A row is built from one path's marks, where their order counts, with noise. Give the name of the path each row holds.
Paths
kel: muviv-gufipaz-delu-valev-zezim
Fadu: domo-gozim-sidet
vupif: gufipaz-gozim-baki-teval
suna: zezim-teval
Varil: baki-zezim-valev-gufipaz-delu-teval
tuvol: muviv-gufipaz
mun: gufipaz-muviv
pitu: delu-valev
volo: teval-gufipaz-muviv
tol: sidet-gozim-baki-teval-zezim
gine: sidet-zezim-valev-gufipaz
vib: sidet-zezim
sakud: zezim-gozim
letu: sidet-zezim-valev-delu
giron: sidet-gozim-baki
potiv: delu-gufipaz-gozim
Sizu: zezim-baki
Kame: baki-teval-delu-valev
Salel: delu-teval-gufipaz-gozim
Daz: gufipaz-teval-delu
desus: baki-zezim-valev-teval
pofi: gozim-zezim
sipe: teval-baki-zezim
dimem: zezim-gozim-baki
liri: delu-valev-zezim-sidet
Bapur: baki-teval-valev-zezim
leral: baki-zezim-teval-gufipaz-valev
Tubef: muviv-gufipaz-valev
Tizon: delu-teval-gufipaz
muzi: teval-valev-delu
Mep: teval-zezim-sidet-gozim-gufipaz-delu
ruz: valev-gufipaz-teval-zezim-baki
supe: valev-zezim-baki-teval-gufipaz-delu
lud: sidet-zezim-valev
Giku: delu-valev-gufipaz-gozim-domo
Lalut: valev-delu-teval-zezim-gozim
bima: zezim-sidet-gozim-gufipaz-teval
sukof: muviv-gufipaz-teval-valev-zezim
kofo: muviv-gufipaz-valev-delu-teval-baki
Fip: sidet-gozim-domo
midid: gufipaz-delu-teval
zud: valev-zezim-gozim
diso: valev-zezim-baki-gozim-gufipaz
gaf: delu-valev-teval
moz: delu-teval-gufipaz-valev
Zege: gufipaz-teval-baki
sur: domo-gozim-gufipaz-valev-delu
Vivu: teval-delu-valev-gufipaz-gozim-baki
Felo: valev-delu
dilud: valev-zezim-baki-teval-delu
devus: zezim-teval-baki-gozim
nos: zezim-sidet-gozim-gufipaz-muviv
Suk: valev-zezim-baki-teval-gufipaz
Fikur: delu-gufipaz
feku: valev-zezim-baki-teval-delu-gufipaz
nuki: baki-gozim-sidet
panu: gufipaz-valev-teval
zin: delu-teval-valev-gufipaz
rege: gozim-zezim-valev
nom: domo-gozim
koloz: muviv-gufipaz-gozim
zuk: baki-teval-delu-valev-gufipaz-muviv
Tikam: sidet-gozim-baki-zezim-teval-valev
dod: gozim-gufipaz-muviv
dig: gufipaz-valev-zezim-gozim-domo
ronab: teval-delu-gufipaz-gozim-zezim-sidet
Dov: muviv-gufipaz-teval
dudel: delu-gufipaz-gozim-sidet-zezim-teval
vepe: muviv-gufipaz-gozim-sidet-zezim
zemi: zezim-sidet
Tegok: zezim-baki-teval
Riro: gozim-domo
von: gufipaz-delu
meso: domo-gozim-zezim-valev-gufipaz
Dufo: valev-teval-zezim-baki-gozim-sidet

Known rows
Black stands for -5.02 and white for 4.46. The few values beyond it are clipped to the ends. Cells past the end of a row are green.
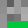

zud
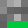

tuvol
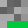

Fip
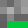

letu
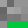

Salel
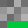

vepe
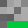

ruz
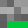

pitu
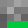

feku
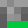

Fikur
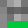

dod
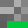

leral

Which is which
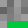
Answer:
koloz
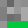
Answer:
Lalut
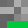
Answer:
Tikam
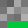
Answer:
ronab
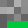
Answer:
moz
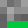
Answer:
sur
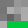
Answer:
devus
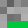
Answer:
sakud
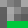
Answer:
von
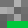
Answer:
Tubef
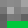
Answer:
supe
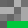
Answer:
lud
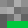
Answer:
zin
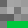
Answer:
kofo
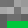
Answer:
Kame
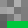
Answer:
meso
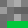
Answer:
zuk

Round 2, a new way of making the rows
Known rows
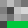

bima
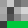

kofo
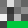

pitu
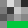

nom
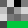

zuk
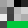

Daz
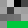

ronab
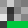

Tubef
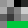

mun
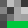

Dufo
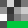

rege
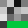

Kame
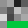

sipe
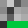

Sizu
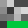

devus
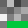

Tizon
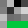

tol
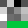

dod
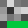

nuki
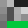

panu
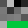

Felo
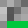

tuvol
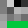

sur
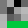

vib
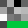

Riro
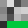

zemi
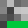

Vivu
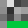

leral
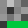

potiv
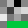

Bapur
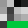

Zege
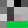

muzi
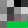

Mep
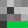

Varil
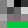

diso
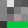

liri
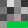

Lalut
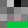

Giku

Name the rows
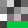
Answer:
moz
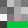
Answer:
zin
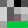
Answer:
volo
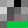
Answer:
kel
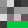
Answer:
Salel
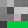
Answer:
Tegok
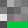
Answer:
Fikur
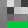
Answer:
Fadu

